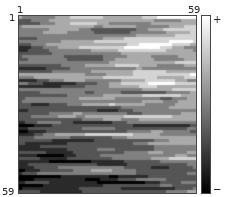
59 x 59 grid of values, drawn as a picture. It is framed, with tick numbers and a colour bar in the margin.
There is an overall slope up to the top right. The ninth with the lowest average is the bottom left. The grain runs across in streaks. Overall the values sit about 50% of the way up the scale. The ninth with the highest average is the top right.
